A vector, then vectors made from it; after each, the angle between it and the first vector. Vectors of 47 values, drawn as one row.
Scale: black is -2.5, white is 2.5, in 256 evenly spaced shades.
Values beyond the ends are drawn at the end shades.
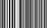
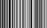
partly aligned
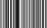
nearly opposite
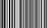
nearly parallel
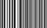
nearly parallel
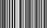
nearly parallel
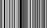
partly aligned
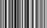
orthogonal
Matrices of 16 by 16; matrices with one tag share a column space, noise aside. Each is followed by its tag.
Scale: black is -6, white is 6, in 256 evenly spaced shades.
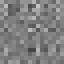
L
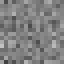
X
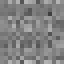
X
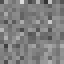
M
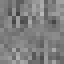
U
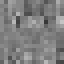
U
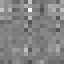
L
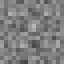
X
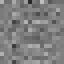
M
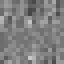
U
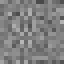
X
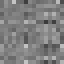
M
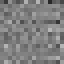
M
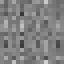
X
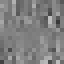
U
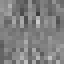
U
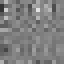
L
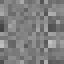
X
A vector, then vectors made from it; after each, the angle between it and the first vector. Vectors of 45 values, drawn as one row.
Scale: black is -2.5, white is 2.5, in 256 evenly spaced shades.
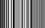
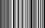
partly aligned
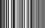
nearly parallel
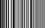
nearly parallel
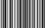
partly opposed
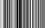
partly opposed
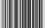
partly opposed
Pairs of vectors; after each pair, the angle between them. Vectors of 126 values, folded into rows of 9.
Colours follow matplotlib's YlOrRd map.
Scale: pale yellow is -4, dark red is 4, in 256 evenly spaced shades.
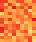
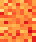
nearly opposite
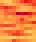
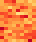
partly opposed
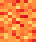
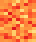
nearly opposite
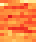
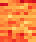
nearly opposite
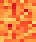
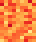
partly aligned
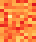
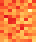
orthogonal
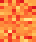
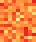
partly opposed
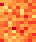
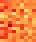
partly opposed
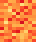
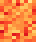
partly opposed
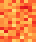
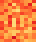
partly aligned
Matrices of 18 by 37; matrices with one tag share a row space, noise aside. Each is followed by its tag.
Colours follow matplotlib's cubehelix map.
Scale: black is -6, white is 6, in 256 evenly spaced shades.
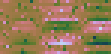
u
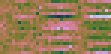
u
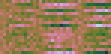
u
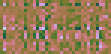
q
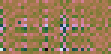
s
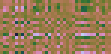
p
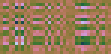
p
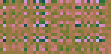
q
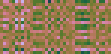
p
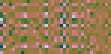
s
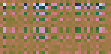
q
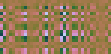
s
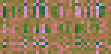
q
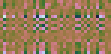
q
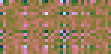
s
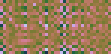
s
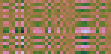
p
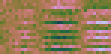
u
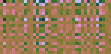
q
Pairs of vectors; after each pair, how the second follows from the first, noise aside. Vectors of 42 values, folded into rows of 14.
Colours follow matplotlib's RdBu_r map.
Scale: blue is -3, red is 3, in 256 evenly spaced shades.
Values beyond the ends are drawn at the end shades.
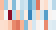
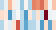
reversed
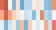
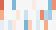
partly zeroed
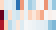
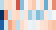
negated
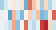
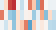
reversed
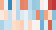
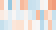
shrunk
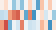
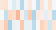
shrunk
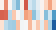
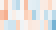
shrunk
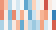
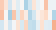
shrunk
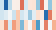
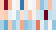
negated
